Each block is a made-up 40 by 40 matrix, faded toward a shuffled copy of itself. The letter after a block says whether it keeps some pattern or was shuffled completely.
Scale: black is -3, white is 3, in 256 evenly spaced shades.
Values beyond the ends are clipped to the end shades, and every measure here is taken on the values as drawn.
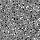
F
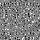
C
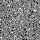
F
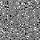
C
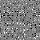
C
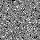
F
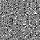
C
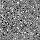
F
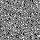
F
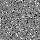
F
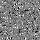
F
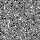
F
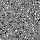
F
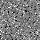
F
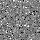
F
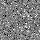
F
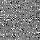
C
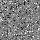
F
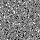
F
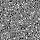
F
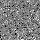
F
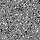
F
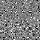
C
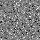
F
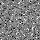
F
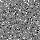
F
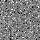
F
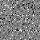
C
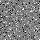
F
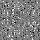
C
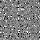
C
